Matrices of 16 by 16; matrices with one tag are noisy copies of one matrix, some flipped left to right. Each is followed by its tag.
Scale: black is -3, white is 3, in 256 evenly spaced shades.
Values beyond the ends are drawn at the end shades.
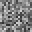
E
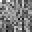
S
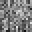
S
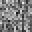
S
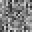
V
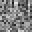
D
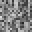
D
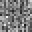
V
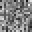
V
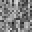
D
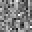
D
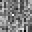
V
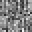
V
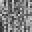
V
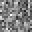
D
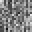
V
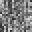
V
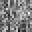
S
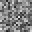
E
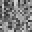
D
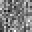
V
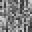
V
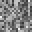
D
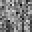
S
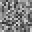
E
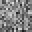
S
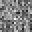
S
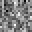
D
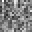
D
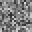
E
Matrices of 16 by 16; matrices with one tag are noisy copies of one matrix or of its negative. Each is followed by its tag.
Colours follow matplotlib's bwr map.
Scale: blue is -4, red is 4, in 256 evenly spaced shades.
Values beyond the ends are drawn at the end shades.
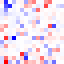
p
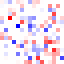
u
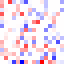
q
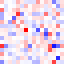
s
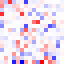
q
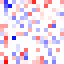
p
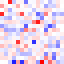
q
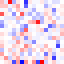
q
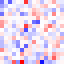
q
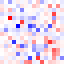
u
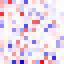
q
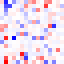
p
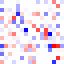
s
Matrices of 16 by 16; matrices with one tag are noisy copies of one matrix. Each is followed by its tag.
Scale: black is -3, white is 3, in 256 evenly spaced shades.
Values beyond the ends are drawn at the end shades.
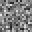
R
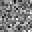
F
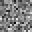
F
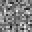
R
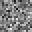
F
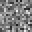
R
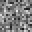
R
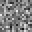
R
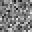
F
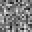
R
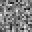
R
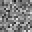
F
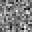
R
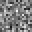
R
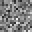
F
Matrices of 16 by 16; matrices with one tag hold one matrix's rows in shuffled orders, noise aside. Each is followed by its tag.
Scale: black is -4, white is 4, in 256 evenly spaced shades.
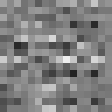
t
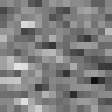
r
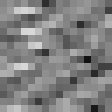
r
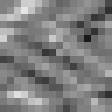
r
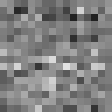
t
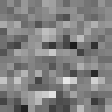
t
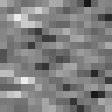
r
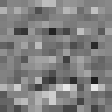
t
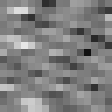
r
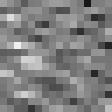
r
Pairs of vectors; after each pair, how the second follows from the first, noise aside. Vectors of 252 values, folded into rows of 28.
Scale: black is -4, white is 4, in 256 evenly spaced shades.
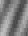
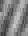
negated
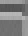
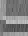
reversed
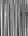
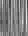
reversed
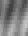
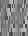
sign-scrambled
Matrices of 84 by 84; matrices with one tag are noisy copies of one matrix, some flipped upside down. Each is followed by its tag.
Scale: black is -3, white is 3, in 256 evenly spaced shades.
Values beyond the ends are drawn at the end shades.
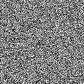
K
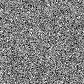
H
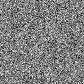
H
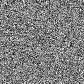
K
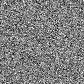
K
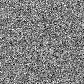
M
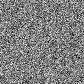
H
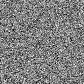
K
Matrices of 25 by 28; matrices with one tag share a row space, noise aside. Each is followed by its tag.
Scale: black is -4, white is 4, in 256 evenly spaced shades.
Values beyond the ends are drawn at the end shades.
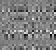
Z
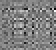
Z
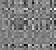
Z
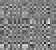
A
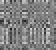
A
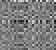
Z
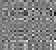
Z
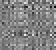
Z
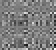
Z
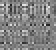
A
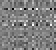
Z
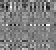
A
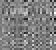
Z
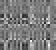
A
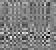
A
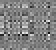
A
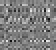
A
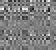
A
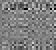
Z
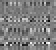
A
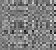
Z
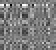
A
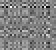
A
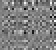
Z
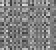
A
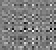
Z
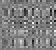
Z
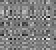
A
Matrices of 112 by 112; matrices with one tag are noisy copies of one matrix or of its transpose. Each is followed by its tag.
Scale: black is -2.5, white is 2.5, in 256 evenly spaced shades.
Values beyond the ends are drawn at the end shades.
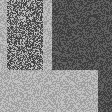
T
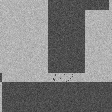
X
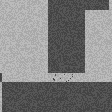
X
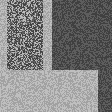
T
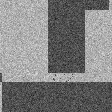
X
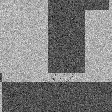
X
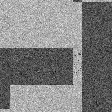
X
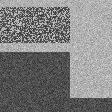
T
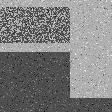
T
